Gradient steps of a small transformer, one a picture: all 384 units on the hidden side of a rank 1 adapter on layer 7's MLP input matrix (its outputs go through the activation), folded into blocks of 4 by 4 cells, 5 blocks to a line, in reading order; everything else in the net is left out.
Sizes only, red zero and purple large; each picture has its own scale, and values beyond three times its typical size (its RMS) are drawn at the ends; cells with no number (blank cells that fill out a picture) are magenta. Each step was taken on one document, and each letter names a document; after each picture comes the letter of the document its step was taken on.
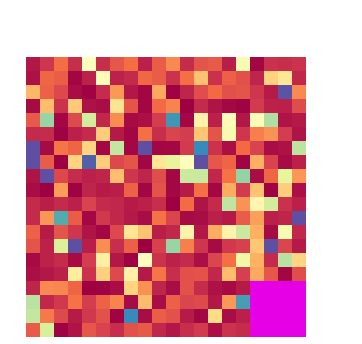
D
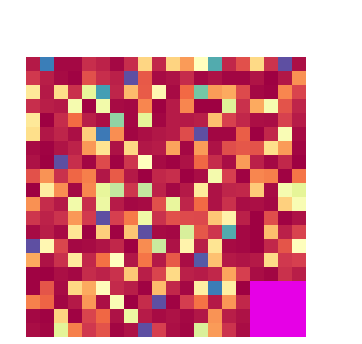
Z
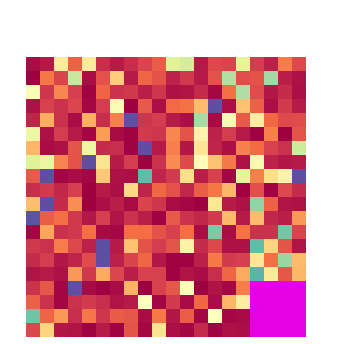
D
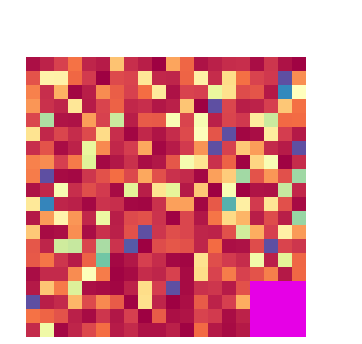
D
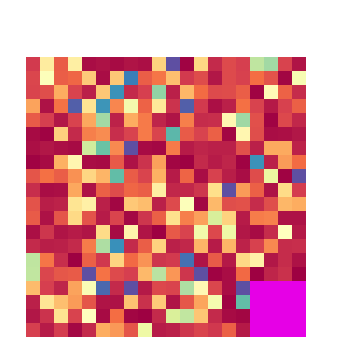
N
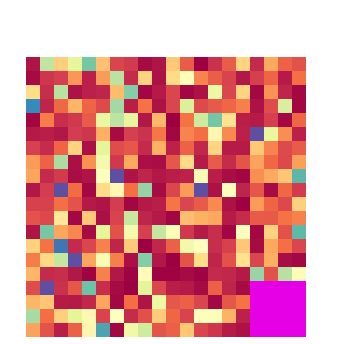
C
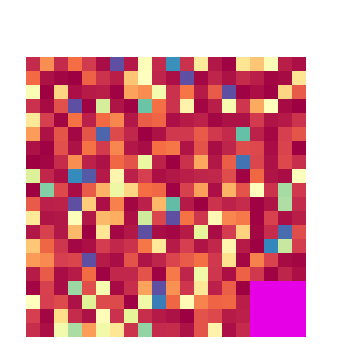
Z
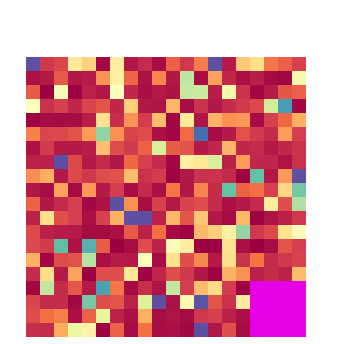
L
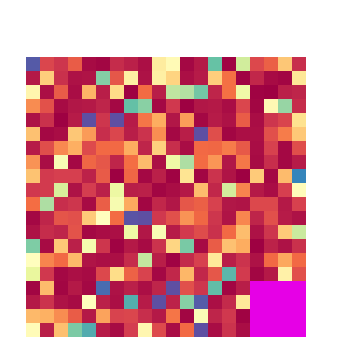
L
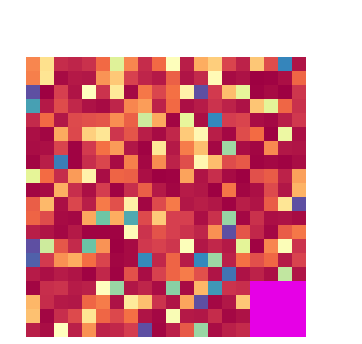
L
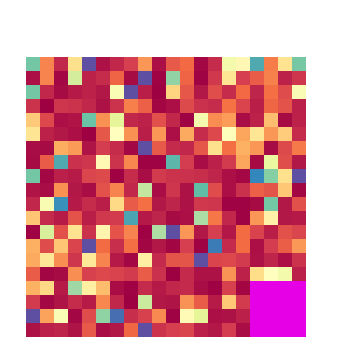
C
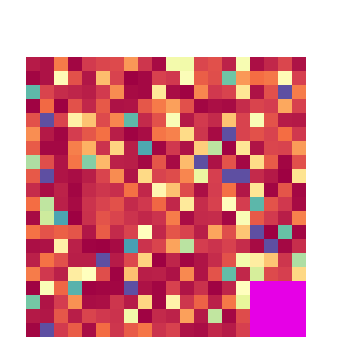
D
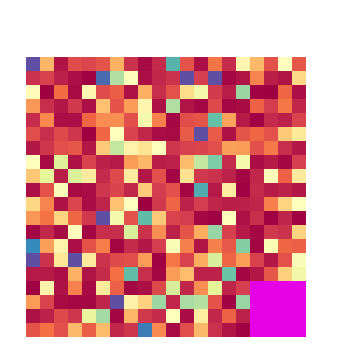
L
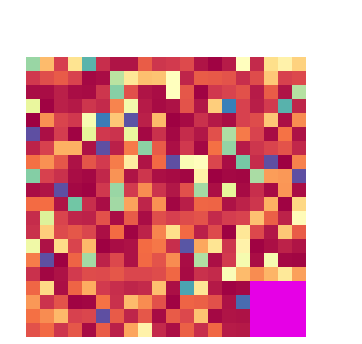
C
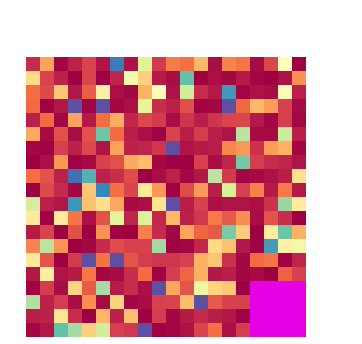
Z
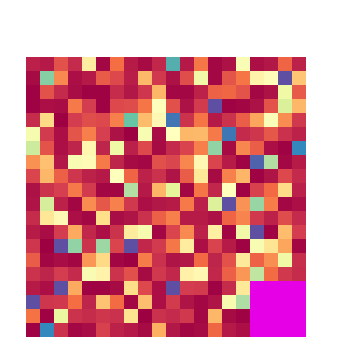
D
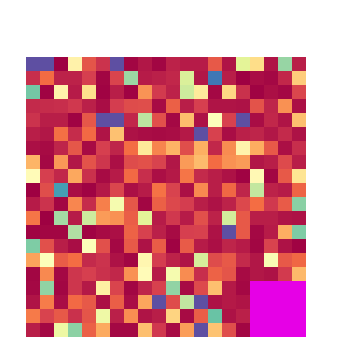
L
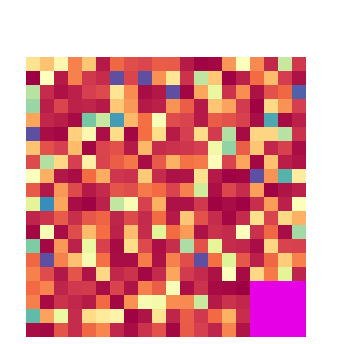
C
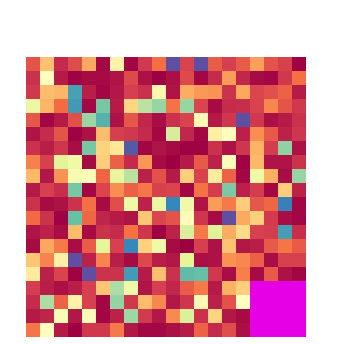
N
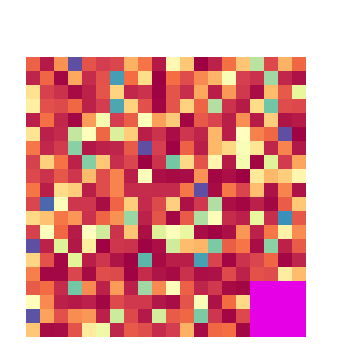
C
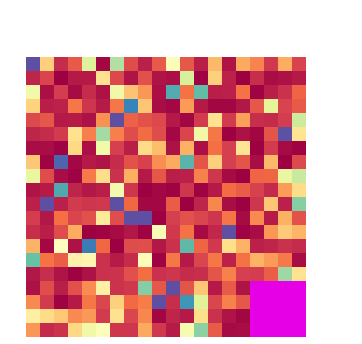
L
